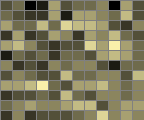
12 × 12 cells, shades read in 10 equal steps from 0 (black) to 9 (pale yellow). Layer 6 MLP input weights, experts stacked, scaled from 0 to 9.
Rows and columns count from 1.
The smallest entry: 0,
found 2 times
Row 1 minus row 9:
-3 -2 -7 -8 2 0 -2 -2 -2 -5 2 -2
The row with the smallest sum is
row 1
